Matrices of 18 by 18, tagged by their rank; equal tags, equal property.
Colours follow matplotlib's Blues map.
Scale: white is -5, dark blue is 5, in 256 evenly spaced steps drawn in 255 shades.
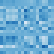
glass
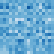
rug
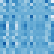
glass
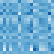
glass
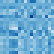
rug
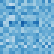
rug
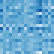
rug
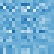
rug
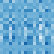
glass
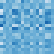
glass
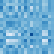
glass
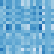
glass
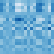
glass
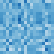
rug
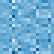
rug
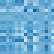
glass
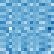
glass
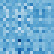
rug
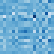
rug
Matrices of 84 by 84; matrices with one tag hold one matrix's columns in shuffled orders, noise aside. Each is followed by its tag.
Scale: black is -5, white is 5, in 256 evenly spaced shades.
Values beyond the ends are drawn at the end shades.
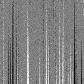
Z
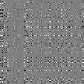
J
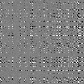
J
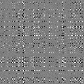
J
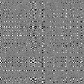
J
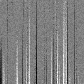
Z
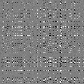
J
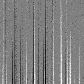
Z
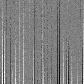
Z
